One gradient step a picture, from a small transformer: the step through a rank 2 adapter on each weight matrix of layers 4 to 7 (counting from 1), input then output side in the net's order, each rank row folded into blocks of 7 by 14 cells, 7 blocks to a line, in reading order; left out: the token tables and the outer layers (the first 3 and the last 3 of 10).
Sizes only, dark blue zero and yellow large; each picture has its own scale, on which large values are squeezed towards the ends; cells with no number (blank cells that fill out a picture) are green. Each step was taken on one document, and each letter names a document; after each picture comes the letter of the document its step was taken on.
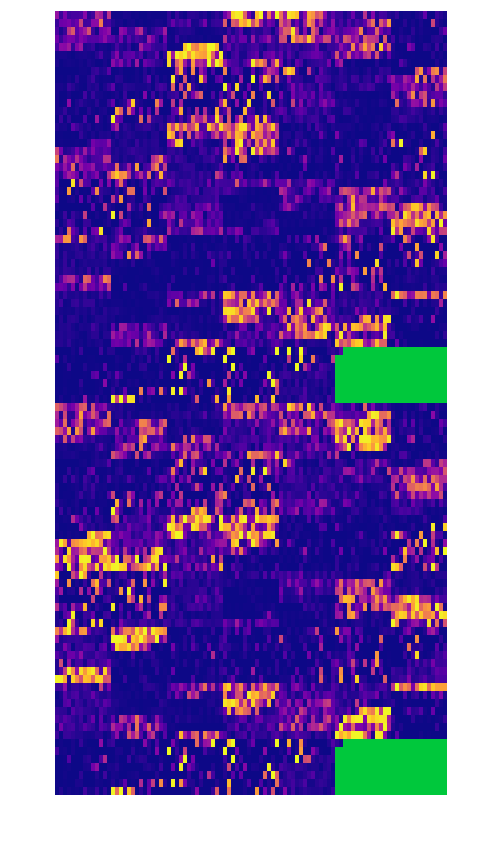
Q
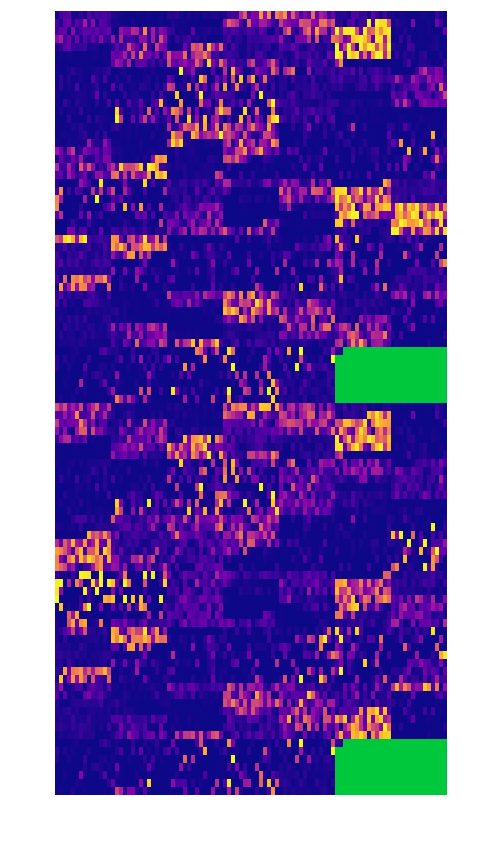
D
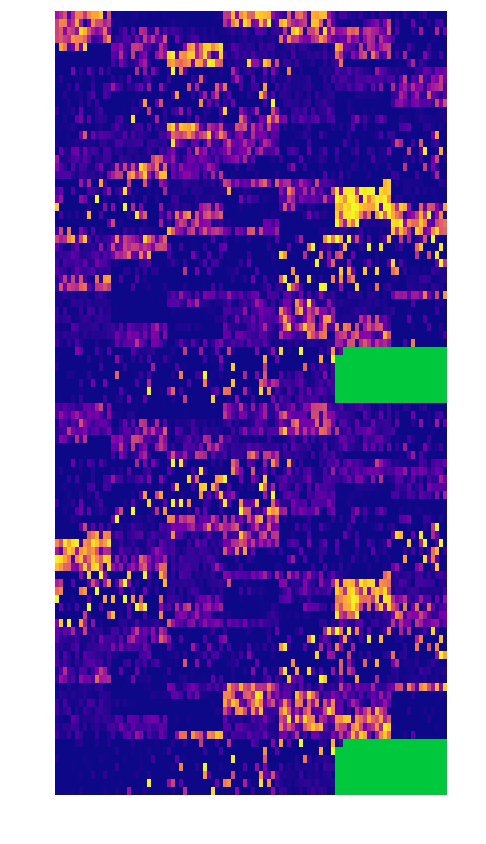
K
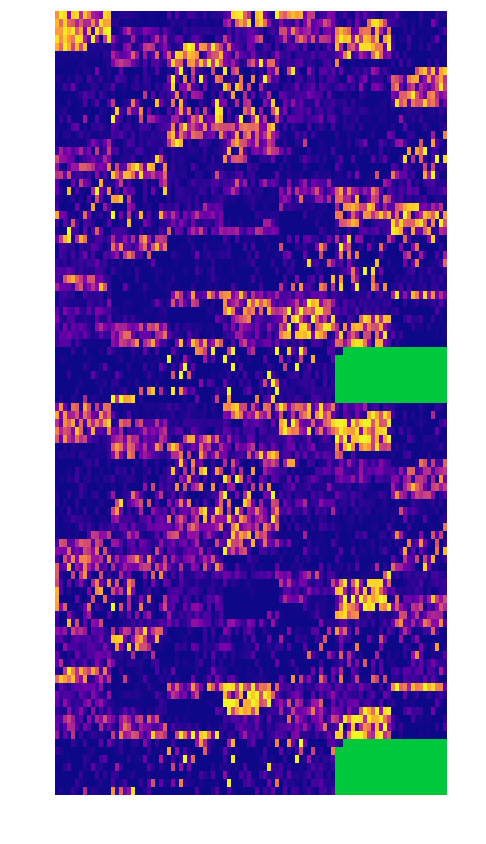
Q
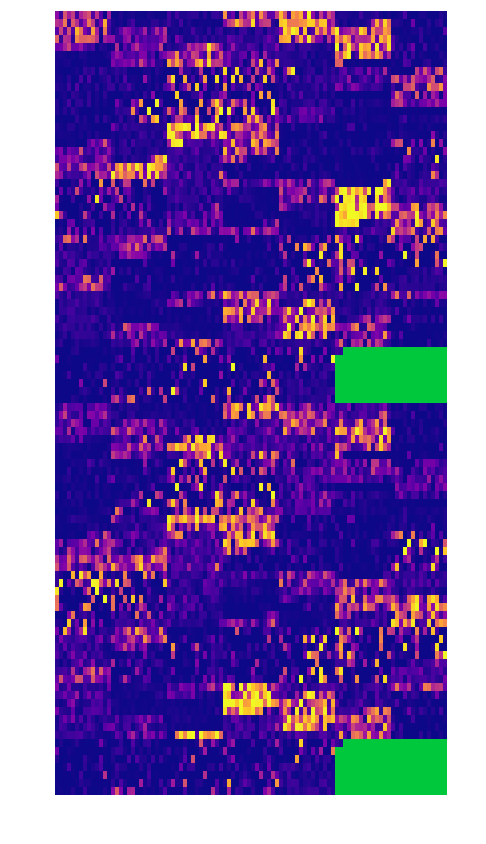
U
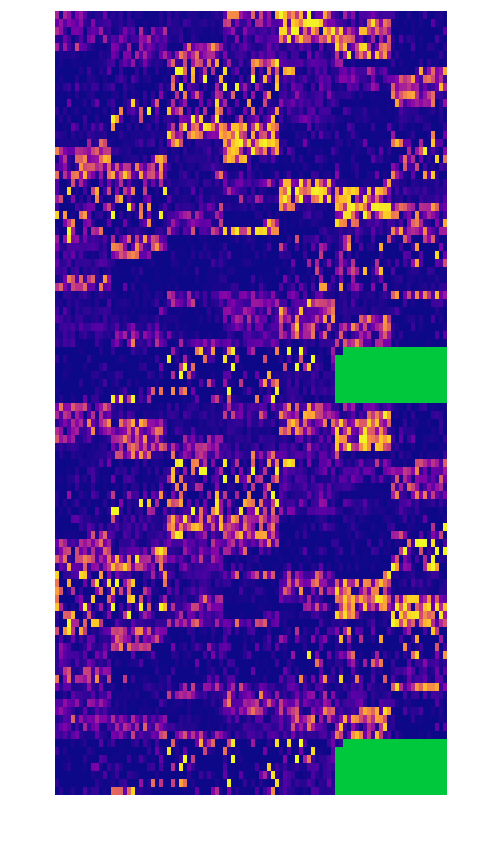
Q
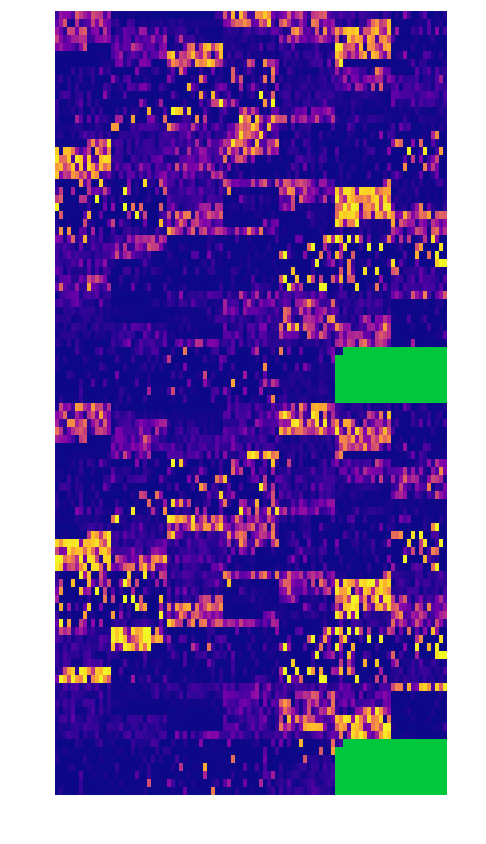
K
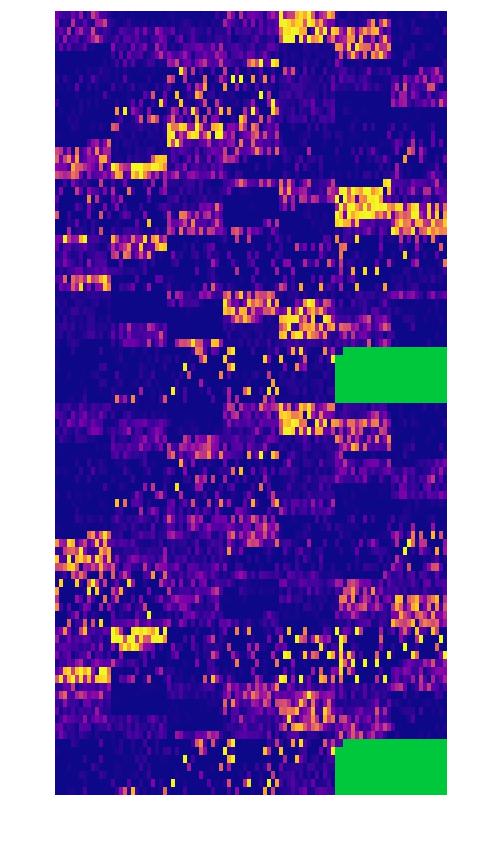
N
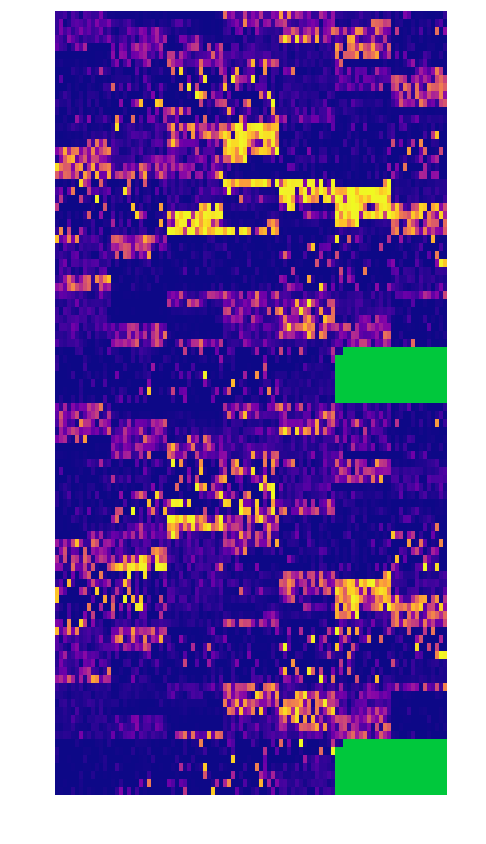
K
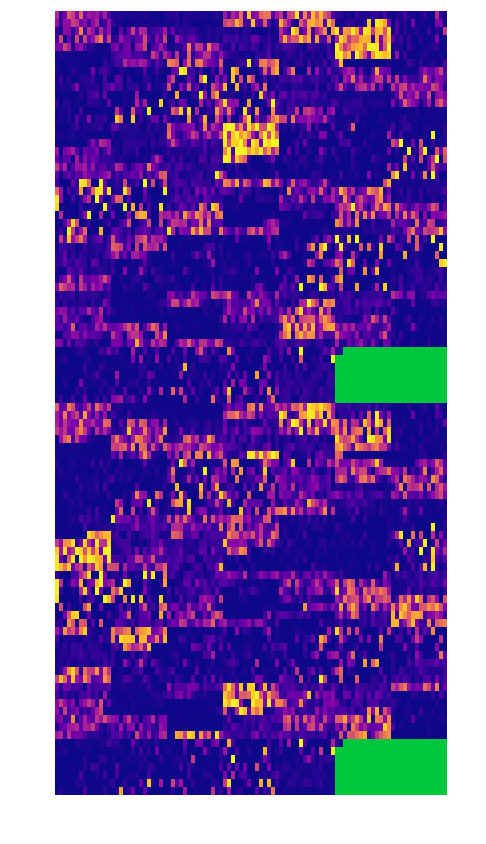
D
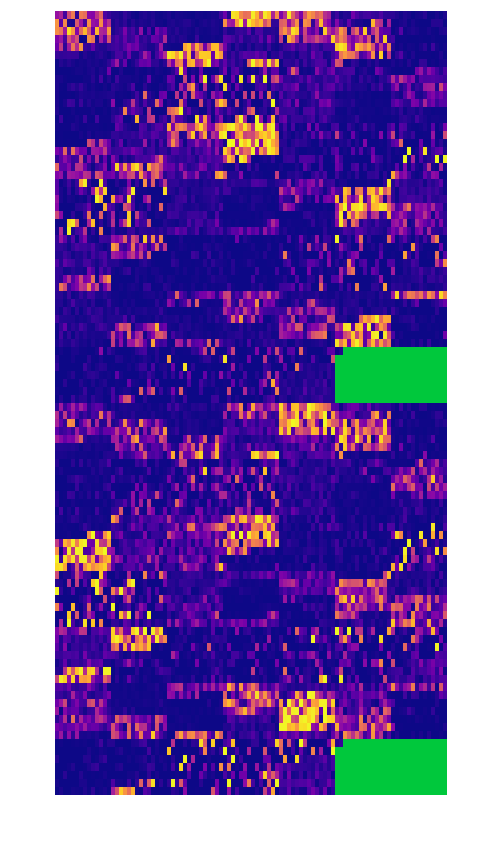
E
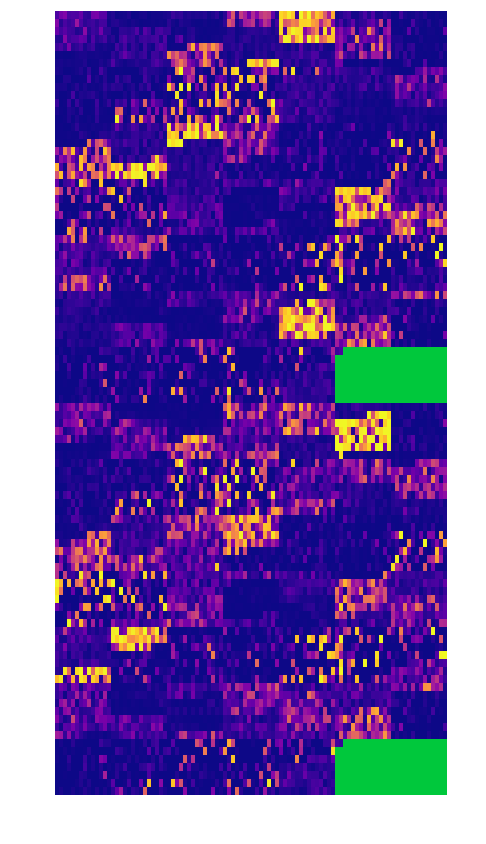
D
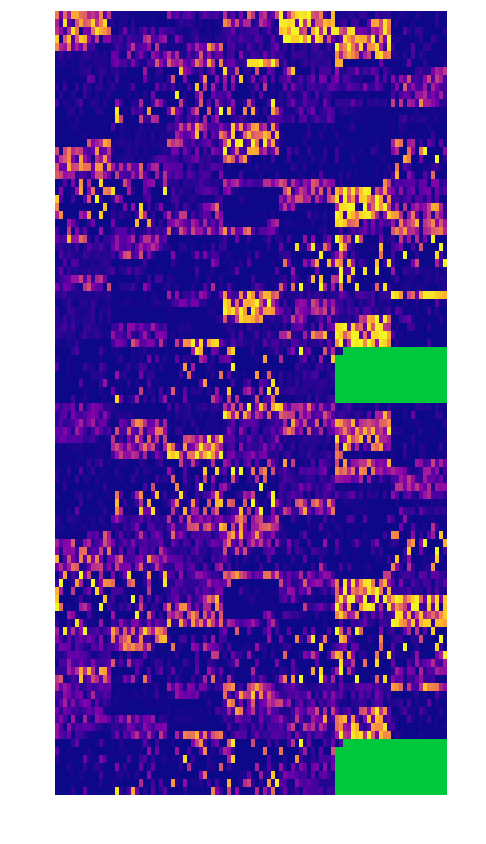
U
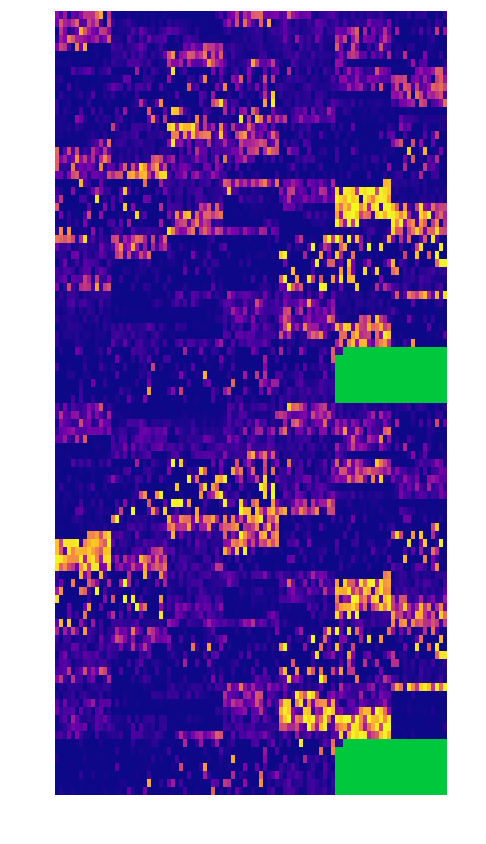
K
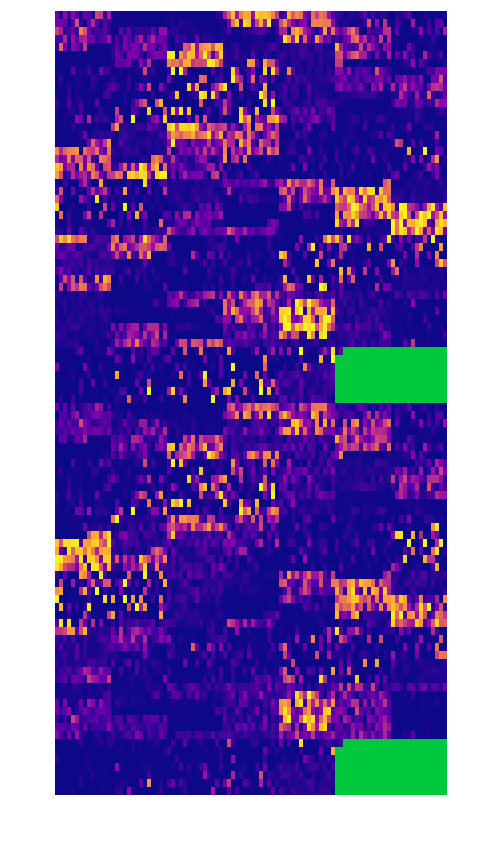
K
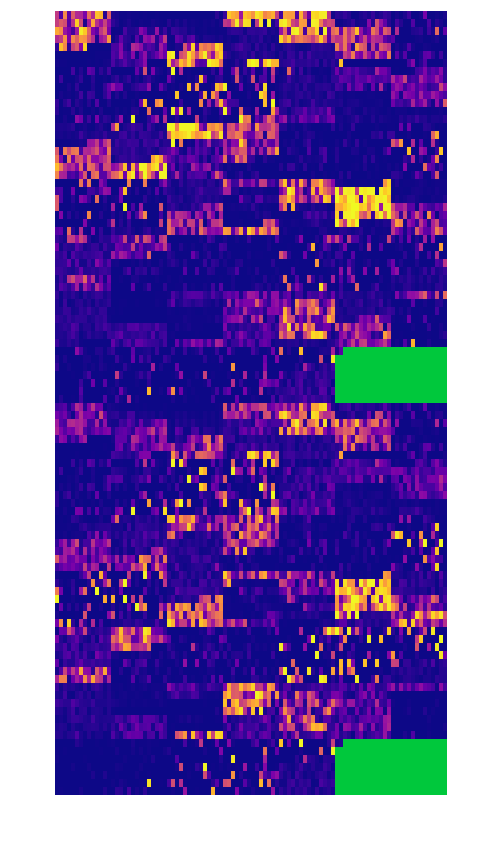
K
